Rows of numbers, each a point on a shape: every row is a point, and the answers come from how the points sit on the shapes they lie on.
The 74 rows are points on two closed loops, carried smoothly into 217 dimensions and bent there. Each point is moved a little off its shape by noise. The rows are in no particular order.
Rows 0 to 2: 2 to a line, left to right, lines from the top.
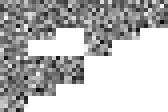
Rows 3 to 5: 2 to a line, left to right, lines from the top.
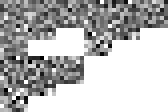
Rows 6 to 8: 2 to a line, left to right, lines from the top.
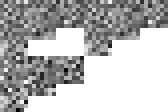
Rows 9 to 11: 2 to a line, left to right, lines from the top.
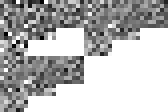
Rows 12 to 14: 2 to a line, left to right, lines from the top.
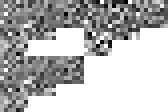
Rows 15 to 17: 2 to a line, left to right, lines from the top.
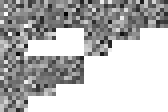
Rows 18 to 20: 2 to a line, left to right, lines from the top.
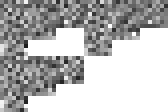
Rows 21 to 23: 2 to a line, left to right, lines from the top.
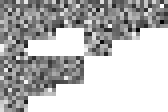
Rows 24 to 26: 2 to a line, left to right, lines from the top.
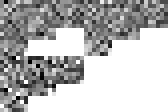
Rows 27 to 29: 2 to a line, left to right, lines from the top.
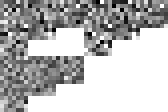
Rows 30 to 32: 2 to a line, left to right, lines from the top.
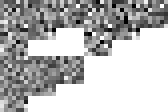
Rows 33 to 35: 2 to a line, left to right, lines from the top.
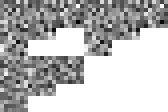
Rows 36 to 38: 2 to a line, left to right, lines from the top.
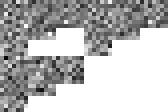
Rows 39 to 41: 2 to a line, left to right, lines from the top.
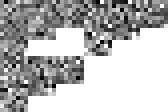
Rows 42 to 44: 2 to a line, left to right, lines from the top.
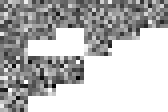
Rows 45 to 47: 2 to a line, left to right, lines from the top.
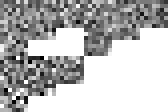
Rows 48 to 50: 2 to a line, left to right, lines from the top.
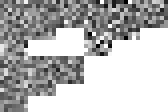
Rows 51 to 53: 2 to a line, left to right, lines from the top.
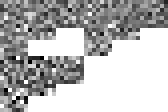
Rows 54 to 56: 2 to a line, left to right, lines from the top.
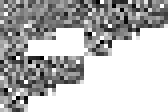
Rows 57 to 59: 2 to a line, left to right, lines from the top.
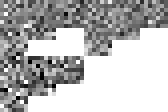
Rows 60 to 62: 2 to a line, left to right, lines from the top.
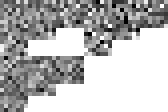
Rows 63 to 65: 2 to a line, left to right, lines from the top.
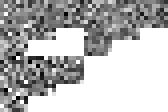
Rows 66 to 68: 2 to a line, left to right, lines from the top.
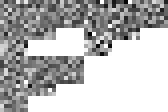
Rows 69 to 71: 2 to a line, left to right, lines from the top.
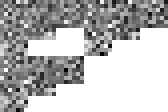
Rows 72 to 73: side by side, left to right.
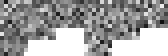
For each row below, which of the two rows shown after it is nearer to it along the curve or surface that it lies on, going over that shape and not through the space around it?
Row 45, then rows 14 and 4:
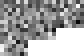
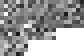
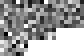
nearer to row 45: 14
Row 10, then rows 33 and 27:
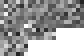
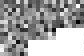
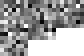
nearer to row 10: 33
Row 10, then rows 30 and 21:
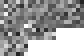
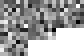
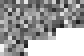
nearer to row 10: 21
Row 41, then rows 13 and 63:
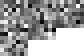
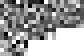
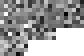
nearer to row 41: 13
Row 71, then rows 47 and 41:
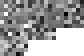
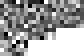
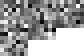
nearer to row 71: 47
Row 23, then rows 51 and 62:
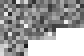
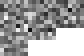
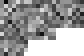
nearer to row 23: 51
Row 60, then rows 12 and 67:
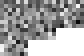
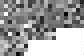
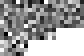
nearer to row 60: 12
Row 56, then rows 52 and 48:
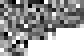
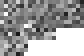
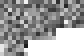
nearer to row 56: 52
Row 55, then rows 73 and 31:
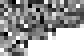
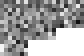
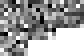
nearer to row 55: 31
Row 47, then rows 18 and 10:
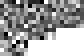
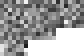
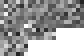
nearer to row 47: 10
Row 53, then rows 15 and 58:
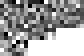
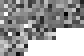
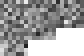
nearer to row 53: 15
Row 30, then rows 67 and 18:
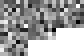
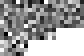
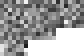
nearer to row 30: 18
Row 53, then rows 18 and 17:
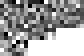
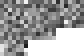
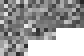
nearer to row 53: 17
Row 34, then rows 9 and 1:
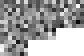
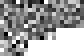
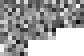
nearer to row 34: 1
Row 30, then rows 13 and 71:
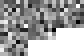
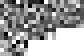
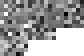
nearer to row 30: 13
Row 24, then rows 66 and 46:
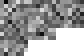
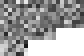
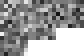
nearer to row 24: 46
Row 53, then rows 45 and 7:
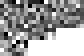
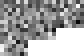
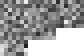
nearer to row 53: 45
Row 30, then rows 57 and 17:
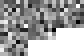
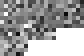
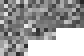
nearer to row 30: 17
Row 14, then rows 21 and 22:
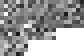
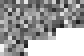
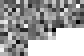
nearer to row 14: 21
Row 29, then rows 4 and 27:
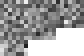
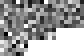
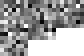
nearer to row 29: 27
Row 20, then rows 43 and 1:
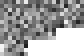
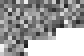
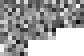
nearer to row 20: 43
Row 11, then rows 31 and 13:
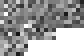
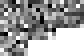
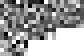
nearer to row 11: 13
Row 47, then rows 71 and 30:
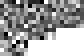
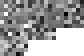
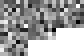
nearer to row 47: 71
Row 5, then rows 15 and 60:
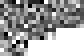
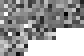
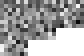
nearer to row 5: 15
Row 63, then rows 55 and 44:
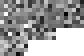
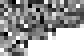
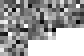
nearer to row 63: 55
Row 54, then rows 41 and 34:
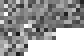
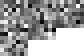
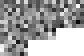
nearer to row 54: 34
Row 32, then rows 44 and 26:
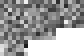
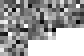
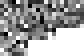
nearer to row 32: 44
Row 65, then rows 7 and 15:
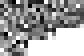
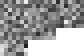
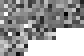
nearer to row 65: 15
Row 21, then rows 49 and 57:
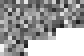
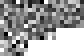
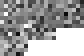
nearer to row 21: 57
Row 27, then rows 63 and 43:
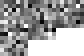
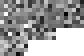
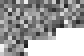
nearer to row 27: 43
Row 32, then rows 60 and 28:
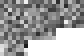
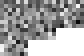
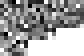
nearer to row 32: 60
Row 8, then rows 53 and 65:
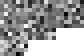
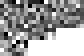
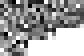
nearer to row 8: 53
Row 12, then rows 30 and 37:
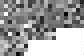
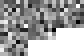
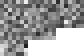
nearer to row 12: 37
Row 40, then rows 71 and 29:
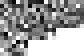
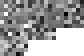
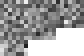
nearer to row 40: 71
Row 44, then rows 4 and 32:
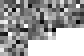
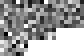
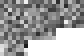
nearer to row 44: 32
